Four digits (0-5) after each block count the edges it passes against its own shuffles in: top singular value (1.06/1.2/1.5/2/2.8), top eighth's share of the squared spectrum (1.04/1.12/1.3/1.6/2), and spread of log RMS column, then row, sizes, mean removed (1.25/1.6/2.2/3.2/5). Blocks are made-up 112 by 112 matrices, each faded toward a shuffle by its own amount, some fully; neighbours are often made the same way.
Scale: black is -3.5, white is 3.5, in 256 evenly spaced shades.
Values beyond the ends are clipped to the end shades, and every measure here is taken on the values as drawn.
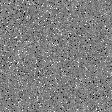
0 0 1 0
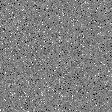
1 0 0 0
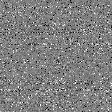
1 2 0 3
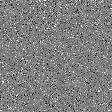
0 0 0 0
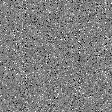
1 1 2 0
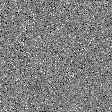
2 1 0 0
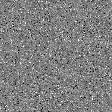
0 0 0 0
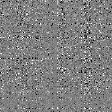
2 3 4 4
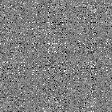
2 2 3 3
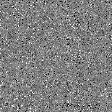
1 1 2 2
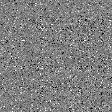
1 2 2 2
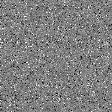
0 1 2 2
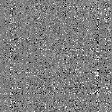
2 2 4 3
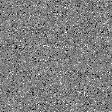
1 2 2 2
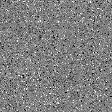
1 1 1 1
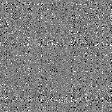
2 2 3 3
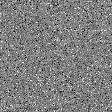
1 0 1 1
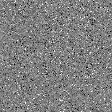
1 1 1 1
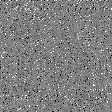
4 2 0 1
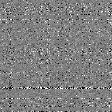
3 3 3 4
